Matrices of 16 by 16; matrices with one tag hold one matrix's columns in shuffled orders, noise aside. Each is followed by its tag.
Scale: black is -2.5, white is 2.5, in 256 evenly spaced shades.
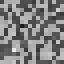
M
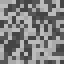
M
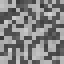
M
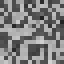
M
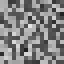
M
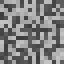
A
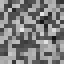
M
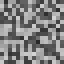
M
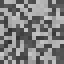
A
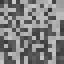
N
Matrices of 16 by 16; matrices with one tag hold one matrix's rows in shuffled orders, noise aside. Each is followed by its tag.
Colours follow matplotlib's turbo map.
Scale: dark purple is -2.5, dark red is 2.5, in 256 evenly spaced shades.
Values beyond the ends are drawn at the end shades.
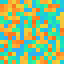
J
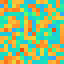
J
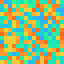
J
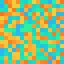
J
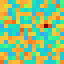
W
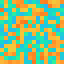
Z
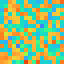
J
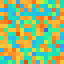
W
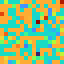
W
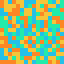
J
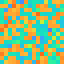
J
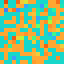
Z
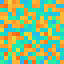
J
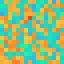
J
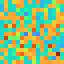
Z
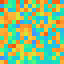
W
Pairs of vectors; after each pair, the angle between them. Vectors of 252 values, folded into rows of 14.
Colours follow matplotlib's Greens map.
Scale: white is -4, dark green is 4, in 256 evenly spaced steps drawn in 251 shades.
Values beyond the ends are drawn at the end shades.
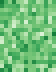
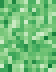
nearly parallel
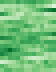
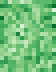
partly opposed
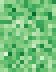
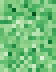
nearly parallel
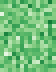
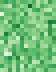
nearly parallel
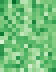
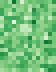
partly aligned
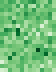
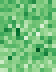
nearly parallel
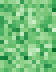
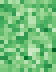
nearly parallel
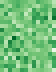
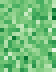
nearly parallel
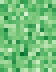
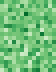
nearly opposite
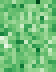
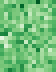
nearly parallel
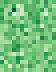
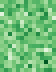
orthogonal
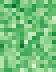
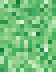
partly aligned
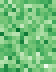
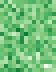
nearly parallel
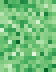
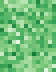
nearly opposite
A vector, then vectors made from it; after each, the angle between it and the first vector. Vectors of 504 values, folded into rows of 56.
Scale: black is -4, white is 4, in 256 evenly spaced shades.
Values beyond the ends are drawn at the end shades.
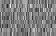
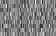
orthogonal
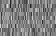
nearly opposite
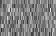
orthogonal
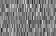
partly aligned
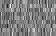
nearly parallel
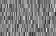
orthogonal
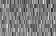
partly opposed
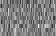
orthogonal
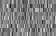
nearly opposite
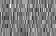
nearly parallel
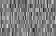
nearly opposite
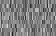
nearly opposite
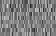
nearly opposite
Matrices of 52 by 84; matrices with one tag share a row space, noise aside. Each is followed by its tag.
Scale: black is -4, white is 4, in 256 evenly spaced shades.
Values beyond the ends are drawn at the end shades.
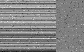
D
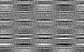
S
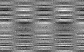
S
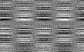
S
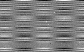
S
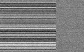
D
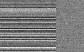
D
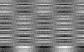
S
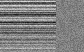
D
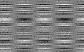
S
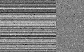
D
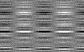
S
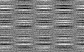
S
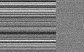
D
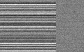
D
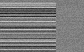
D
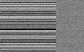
D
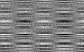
S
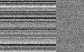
D
